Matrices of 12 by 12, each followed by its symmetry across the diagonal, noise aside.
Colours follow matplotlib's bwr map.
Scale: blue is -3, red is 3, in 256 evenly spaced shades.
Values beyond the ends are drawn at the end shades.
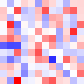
neither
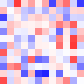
antisymmetric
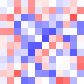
symmetric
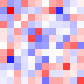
symmetric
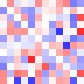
antisymmetric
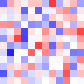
neither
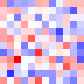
neither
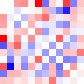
symmetric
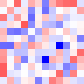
symmetric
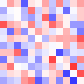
antisymmetric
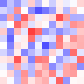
symmetric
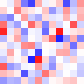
antisymmetric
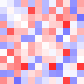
symmetric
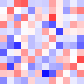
neither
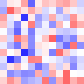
neither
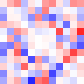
antisymmetric
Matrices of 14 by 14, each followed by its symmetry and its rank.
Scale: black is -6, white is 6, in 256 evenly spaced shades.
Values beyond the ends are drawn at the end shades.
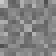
symmetric, rank three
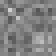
symmetric, rank three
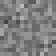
antisymmetric, full rank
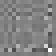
symmetric, rank two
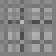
symmetric, rank one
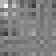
symmetric, rank two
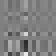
neither, rank one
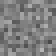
antisymmetric, full rank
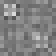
symmetric, rank three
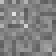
symmetric, rank three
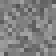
antisymmetric, full rank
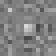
symmetric, rank two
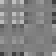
symmetric, rank one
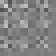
symmetric, rank three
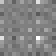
symmetric, rank two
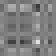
neither, rank one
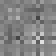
symmetric, rank two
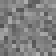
antisymmetric, full rank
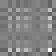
symmetric, rank one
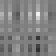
neither, rank one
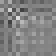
symmetric, rank two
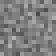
antisymmetric, full rank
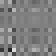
neither, rank one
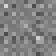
symmetric, rank three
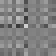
symmetric, rank one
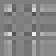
symmetric, rank one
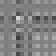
symmetric, rank one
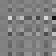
neither, rank one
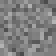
antisymmetric, full rank
